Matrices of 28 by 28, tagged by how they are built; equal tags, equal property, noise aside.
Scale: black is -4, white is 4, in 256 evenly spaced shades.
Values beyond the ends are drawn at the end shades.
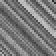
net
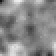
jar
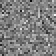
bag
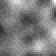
jar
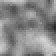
jar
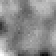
jar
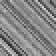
net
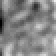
jar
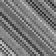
net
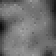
jar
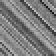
net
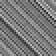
net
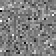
bag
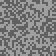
bag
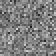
bag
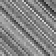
net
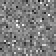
bag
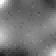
jar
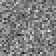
bag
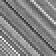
net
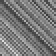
net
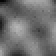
jar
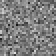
bag
